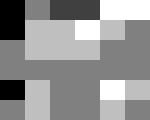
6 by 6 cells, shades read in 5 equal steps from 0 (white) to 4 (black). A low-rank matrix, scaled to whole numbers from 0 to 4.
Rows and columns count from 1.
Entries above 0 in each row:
4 5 6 6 5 6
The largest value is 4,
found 3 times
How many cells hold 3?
2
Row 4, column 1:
2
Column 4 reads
3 0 1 2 2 2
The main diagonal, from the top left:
4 1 1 2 0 2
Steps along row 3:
down same same up same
